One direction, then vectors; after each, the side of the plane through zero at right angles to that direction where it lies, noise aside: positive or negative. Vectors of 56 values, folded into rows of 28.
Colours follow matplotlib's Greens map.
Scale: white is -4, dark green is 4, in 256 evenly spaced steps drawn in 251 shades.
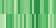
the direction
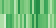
positive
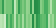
positive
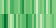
negative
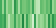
negative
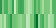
positive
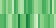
negative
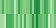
positive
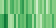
negative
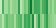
positive
